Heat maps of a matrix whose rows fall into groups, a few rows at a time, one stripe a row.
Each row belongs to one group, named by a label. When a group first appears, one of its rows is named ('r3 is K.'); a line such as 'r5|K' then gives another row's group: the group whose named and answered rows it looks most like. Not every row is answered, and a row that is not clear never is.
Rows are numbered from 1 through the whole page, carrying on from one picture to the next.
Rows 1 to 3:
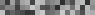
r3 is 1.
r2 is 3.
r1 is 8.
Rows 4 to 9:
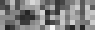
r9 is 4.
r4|3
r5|3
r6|1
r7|1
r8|1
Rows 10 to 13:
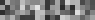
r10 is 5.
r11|8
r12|8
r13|1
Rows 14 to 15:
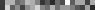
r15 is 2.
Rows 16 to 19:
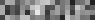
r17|8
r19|5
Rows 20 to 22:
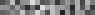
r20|3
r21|4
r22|8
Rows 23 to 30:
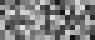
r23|3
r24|8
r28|8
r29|5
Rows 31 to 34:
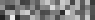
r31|4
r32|4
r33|5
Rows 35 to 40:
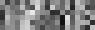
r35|8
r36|8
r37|3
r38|5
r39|5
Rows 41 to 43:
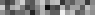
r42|1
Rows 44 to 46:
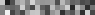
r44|4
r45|8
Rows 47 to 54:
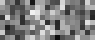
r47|1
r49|2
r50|2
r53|4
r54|3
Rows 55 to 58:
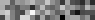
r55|2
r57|2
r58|5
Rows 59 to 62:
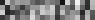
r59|5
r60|4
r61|4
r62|3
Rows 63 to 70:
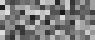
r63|4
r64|5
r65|2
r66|1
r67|8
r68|3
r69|1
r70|4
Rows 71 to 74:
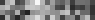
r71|2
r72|2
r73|4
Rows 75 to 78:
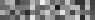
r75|2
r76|3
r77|4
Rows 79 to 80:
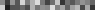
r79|8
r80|4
